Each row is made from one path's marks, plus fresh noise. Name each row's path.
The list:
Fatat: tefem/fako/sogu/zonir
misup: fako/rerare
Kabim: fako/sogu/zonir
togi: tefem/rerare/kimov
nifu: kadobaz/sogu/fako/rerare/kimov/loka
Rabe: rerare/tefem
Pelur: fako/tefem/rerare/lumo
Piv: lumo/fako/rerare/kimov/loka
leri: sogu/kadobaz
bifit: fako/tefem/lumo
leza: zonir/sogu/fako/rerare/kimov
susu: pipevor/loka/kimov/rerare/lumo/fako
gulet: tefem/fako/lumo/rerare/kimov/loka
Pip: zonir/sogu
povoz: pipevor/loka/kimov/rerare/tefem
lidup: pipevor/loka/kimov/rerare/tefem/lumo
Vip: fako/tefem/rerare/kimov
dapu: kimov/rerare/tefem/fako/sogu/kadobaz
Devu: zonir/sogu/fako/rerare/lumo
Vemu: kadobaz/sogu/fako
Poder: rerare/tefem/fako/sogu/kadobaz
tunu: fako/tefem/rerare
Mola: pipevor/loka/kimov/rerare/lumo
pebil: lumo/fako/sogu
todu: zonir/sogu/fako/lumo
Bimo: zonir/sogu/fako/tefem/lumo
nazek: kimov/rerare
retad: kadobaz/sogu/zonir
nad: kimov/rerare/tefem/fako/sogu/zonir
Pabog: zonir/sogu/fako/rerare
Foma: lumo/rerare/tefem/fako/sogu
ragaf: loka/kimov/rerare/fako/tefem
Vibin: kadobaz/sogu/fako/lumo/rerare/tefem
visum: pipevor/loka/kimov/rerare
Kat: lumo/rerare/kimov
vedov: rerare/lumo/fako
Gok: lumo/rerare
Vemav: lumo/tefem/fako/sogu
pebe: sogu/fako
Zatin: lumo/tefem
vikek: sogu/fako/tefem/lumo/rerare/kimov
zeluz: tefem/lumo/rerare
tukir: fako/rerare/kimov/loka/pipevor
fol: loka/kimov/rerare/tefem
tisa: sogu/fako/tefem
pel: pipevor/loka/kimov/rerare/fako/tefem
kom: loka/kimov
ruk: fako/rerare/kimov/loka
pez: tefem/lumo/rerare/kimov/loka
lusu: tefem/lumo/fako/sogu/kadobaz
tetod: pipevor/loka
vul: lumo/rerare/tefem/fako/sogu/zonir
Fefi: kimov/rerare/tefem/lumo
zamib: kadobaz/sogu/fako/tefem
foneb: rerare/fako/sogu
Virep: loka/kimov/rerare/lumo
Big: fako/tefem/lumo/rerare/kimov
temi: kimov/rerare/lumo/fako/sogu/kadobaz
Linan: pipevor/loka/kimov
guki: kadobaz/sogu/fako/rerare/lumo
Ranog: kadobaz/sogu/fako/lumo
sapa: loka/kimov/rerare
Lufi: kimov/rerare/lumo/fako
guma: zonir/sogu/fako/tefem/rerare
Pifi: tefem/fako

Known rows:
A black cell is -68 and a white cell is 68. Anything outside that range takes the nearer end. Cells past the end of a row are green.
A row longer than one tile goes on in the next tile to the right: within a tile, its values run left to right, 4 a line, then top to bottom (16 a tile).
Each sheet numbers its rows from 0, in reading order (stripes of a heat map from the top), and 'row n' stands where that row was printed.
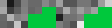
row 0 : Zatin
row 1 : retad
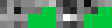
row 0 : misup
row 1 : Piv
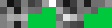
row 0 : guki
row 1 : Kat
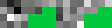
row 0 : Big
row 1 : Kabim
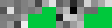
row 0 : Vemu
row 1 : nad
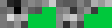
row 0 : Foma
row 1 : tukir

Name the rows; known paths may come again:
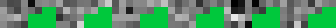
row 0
sapa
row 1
retad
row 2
misup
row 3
kom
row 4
pez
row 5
tetod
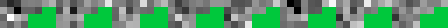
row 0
Big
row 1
foneb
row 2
tisa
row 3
bifit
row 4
todu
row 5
Vibin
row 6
Fatat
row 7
Pip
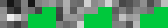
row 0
Piv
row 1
Kabim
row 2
pebil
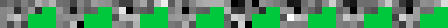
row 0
tukir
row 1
Rabe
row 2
dapu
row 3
tunu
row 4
lidup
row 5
vikek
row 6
Foma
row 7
vul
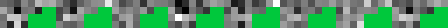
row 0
pel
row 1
Devu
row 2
Linan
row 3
gulet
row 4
guki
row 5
nazek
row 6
pebe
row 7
ragaf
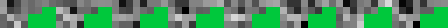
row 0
Zatin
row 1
togi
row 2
Gok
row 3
Pelur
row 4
ruk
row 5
fol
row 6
lusu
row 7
zeluz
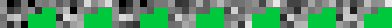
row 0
Mola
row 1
nad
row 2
Virep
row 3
Vemav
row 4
Vemu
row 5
Bimo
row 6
leza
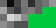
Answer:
Kat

